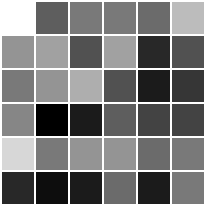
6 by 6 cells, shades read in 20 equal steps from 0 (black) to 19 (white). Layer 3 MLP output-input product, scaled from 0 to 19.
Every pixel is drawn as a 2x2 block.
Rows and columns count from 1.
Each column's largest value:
19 12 13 12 8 14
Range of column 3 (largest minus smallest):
11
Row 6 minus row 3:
-6 -10 -11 2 0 5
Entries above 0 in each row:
6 6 6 5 6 6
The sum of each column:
68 40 43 53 28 47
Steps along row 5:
down up same down up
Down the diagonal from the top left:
19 12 13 7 8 9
